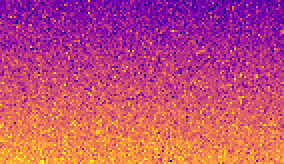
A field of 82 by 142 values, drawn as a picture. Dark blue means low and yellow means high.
No single row or column stands out from its neighbours. Fine speckle covers the field. Values rise toward the bottom. There are no regular stripes.
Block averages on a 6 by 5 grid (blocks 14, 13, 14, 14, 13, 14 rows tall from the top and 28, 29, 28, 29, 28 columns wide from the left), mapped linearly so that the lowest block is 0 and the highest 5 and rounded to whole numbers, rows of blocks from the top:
00000 / 11111 / 22222 / 33333 / 44444 / 55554
